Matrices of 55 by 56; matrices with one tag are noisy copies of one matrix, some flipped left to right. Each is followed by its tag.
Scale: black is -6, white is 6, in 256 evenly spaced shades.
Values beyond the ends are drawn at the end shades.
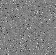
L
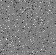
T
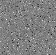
L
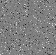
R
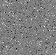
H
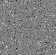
H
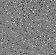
T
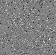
T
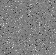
R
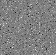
R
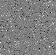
H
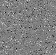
H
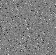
L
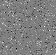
H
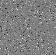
L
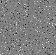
R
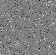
H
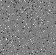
T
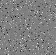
L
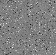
R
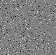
L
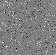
H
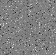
R
